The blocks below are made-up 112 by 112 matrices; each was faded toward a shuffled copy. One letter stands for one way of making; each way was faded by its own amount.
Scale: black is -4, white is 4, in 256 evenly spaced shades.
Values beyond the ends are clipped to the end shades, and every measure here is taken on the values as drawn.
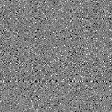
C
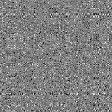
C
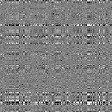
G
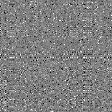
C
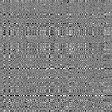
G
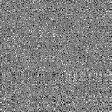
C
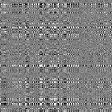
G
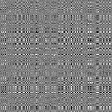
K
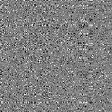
C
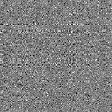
C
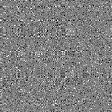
C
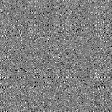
C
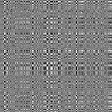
K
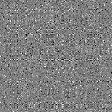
C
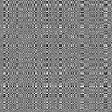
K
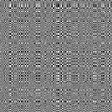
K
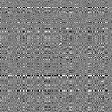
G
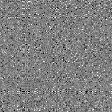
C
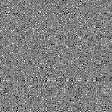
C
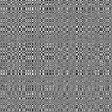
K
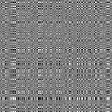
K
